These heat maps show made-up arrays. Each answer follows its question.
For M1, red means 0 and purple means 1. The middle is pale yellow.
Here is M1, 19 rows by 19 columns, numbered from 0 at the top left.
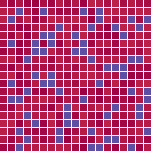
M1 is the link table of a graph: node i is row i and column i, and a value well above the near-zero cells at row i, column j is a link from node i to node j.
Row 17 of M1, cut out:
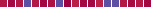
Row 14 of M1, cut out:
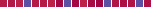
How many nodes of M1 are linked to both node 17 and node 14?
2
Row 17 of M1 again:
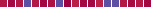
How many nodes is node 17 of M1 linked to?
4
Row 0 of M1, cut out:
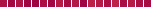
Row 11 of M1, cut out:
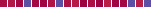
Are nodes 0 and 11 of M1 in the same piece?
no
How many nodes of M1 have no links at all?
1
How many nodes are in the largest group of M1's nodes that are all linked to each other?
3
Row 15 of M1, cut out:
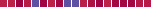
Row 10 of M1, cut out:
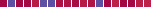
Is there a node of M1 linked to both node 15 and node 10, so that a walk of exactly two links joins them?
no
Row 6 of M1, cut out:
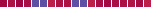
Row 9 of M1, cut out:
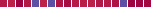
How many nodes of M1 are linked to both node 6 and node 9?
1
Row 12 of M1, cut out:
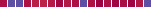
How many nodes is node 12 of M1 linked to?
4
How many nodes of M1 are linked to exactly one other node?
0
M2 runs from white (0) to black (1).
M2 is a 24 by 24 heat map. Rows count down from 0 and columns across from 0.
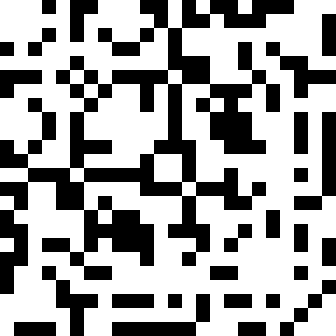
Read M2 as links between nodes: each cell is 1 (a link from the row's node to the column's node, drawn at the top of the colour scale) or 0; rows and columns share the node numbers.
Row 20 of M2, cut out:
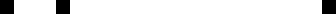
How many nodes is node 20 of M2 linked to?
3
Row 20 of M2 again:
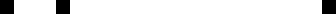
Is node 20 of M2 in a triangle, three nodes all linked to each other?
no
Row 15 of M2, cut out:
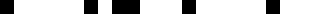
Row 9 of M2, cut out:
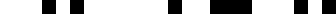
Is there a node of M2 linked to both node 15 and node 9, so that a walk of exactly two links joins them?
no
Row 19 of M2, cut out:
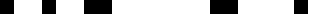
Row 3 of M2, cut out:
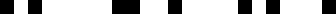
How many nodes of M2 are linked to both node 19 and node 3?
1
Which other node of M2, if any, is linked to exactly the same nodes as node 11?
node 18
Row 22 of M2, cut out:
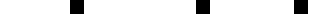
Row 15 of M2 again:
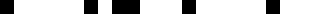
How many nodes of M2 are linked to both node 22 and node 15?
0
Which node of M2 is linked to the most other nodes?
node 5
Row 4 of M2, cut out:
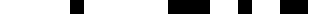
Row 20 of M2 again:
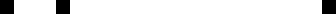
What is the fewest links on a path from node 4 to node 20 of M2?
1
